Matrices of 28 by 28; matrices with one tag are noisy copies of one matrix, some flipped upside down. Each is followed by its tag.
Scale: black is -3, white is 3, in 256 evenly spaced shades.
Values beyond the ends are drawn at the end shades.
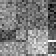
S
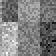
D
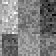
D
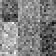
D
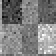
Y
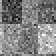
Y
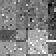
S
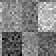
Y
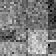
S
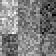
D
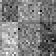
D
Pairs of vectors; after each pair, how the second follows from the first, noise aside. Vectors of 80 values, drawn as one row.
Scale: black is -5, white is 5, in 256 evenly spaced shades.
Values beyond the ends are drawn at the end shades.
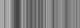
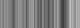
reversed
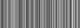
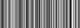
scaled up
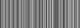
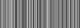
reversed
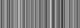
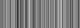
reversed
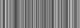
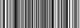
scaled up
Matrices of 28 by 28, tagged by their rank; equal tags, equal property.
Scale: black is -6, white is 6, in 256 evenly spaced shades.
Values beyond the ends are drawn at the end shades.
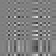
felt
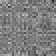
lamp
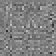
lamp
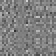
lamp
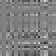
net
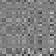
net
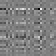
net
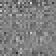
lamp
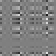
felt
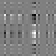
felt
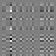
felt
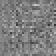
lamp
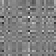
net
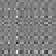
net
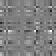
net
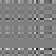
felt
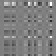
felt
